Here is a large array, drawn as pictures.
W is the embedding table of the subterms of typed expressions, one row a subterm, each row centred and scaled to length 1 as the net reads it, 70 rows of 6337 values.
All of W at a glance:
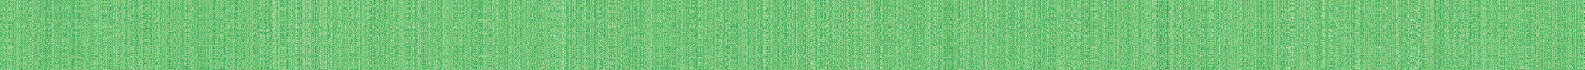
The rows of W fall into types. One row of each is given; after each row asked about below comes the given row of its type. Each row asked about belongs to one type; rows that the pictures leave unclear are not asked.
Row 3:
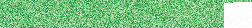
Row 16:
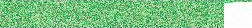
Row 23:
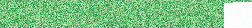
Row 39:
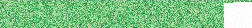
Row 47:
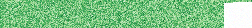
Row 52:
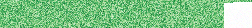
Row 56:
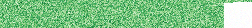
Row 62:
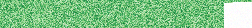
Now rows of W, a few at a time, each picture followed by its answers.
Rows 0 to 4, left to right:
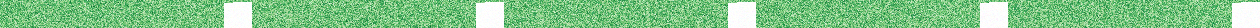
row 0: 3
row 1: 62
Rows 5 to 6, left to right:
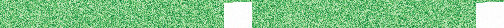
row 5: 39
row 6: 16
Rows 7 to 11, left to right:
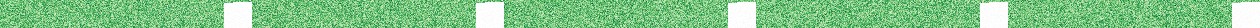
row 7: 23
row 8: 23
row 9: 47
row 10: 62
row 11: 56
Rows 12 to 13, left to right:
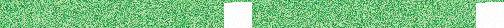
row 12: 62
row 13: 52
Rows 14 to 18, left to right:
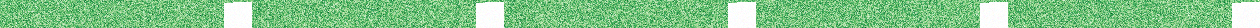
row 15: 16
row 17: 52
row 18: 3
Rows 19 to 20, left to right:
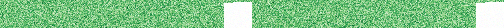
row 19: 39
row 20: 56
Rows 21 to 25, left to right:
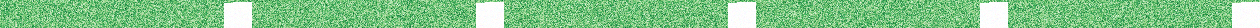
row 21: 16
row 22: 56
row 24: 39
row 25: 62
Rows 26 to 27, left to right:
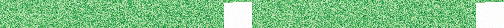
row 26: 62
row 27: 39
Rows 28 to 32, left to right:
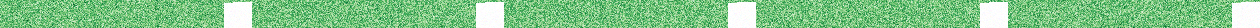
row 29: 52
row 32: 47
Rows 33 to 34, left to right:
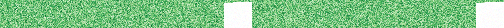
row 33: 56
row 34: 62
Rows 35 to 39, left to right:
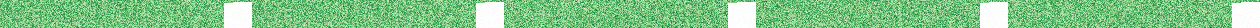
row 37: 39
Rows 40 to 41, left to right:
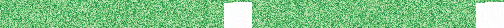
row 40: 16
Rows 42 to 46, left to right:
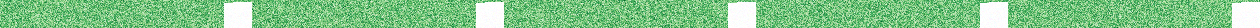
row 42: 16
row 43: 23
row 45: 16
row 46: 52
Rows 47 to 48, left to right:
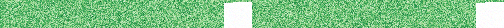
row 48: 39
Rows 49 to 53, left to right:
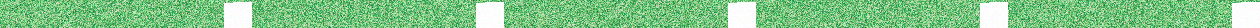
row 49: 62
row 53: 16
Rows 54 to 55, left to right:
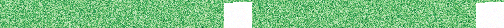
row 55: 56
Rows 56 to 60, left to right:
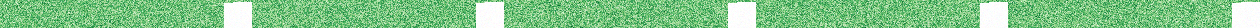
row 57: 62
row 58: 39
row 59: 52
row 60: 47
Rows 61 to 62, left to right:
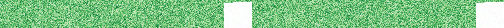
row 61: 23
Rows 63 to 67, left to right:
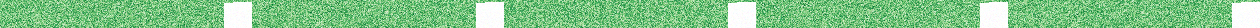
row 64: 23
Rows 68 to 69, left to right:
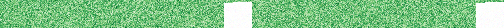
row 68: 47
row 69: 39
